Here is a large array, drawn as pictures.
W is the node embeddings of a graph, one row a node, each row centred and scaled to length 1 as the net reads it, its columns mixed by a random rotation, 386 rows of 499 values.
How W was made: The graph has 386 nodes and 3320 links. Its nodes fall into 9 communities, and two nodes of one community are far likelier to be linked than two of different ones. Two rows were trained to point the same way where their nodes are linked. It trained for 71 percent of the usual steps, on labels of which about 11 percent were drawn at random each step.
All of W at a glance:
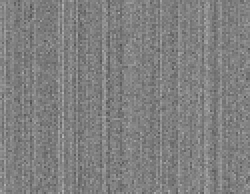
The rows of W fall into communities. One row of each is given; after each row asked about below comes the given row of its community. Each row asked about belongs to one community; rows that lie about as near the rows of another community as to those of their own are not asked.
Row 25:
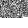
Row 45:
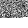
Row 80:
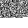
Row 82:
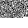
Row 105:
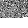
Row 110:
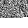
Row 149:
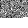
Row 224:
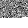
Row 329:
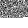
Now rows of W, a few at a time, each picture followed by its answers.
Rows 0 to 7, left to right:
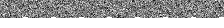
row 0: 45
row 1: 149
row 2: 80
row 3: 224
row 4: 149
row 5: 105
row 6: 329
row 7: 25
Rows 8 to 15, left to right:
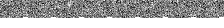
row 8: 105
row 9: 329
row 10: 82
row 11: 25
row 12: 82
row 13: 82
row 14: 45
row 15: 25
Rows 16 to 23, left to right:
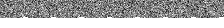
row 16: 329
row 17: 45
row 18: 224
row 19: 105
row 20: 224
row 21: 329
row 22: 149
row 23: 110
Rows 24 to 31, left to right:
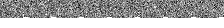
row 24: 105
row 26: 25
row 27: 45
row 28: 224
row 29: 45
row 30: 82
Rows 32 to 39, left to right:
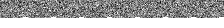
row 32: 149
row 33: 25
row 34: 329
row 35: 82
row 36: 329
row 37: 224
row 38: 110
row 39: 110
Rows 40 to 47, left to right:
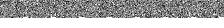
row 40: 82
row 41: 105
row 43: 82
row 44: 105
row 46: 329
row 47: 25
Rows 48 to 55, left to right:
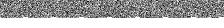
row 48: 25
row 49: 110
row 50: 80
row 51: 82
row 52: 82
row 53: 45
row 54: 105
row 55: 80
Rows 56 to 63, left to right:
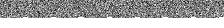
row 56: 329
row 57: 80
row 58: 224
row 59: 105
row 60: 105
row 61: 25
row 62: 224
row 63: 329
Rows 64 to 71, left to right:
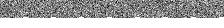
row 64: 82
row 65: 80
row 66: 224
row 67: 45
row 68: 45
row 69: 224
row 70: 82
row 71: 110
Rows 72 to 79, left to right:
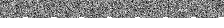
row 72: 82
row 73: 45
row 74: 110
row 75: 82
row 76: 149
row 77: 329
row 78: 149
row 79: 45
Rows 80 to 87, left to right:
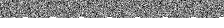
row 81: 224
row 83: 110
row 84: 110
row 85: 105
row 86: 45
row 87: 80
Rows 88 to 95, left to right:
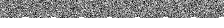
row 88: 224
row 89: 105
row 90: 149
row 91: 149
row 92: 149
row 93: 82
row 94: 45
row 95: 149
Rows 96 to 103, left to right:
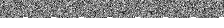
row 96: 105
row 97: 80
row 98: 25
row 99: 80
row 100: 80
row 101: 80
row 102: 25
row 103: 82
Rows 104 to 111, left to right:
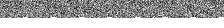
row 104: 105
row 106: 105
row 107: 110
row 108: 329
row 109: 224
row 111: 224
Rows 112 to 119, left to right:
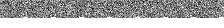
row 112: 82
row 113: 105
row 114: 45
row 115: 25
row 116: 224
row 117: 329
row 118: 45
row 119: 149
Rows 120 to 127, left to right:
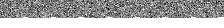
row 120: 329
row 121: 110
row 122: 224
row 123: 25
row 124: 105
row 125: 224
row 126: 45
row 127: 224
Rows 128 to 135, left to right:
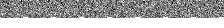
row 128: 25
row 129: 149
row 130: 224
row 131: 80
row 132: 110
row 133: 82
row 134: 110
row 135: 224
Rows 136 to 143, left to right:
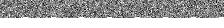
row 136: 80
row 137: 105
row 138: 82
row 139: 80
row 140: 110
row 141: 329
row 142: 25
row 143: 149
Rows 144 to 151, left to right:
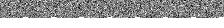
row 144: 224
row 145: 105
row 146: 25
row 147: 329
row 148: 80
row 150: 45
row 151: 110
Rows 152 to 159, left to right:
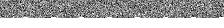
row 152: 224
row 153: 80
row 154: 82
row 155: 224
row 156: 45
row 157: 329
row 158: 80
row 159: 45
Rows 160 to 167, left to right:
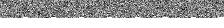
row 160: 25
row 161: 80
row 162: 105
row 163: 105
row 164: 329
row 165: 224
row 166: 80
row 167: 224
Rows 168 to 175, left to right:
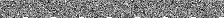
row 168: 105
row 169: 224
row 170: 105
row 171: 82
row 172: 25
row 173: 329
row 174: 110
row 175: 45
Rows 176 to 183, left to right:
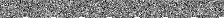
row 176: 224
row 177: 110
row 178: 82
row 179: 25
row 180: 224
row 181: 45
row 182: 45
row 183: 25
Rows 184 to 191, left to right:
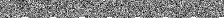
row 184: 224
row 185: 224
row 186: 329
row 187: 25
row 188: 45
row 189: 110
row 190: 82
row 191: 110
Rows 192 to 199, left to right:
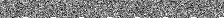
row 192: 82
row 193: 329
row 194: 45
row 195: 329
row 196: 25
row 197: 329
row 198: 25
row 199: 105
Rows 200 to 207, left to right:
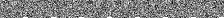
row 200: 82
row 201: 224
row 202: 329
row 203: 82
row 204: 82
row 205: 82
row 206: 110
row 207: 224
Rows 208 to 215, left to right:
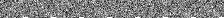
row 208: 80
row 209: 45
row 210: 80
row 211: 110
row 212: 105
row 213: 105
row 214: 110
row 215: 224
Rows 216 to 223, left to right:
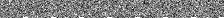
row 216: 105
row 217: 329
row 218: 105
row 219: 329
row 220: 149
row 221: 110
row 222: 105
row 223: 80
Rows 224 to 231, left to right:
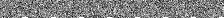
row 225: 110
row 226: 82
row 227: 45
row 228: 25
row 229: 224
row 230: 224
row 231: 224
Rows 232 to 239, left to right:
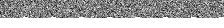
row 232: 329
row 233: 329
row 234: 149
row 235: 80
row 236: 110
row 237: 80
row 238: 45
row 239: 110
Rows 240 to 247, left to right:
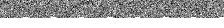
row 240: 149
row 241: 82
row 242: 110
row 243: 82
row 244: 25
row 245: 329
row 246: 110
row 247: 329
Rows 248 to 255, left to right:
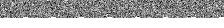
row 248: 80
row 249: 25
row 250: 110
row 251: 105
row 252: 329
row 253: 105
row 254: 105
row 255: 329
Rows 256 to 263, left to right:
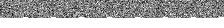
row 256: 110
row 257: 45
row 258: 224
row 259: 25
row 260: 329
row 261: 82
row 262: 25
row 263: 224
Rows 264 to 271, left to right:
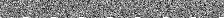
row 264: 25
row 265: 80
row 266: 110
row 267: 110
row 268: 110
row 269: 105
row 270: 110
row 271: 45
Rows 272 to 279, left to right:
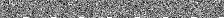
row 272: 82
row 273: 25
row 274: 25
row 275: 105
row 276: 45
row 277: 329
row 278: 149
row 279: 25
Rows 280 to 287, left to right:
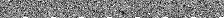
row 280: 224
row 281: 329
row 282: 224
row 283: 329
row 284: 80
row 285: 224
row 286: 82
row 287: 329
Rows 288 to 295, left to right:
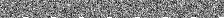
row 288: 80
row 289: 105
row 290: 82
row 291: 45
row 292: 45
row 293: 224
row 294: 82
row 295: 25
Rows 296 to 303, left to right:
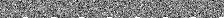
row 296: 25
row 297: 80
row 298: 25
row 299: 105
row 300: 329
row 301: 80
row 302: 224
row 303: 45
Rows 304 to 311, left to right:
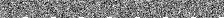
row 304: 224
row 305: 25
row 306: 149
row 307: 224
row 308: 82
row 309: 45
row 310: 329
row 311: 80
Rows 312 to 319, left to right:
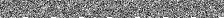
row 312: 80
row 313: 25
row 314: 82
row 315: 80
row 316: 82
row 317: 105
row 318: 105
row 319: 45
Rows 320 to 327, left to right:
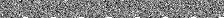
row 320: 25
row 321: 110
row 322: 110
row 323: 25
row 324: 110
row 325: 224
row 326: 224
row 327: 80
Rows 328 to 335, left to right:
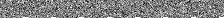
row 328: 110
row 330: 224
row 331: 329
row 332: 110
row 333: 110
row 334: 25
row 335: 45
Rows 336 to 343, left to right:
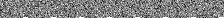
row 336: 110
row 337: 329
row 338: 329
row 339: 149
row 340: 110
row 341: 149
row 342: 110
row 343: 224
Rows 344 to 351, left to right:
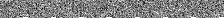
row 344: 105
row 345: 329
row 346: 45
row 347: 224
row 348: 45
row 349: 110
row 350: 149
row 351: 110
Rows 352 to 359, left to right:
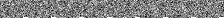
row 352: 105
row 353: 105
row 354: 82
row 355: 110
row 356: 80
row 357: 45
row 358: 45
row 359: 80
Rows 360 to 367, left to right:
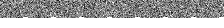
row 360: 80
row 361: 45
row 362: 329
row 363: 149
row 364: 45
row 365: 329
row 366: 329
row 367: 110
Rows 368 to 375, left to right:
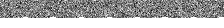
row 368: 224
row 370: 110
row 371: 110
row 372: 110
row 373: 224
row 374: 149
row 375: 25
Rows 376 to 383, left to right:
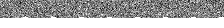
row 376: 224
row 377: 82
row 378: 105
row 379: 25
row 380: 224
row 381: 105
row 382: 149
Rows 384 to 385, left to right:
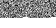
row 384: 82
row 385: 25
